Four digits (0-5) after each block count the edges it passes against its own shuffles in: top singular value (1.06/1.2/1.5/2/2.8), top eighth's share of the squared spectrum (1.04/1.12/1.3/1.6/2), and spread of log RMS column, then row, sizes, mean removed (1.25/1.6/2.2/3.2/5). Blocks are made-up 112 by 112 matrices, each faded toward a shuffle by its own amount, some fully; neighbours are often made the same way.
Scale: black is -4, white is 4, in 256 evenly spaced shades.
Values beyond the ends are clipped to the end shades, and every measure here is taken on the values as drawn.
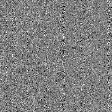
1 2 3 0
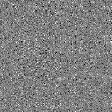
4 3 2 1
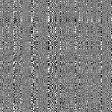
5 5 4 3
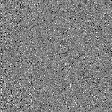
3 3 2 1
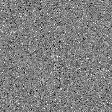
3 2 1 0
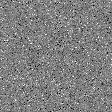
0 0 0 0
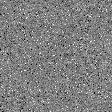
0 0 0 0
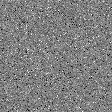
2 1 0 0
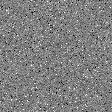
0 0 0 0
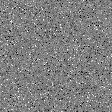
0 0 0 0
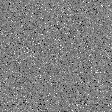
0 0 0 1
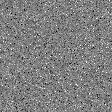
0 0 0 0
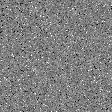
0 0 0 0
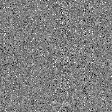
1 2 3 0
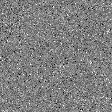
0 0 1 0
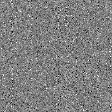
1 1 3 0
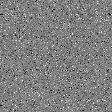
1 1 0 1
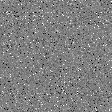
1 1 0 1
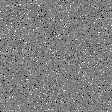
1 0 0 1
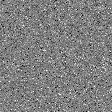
2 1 0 0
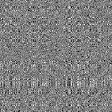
5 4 3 3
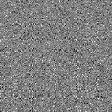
4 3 2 2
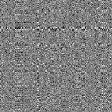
5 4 3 3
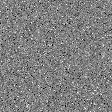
1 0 0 0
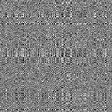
5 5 3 3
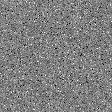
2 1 0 0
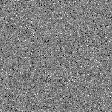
3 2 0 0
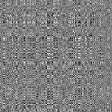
5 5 4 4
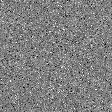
1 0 0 0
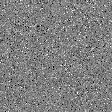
2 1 0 0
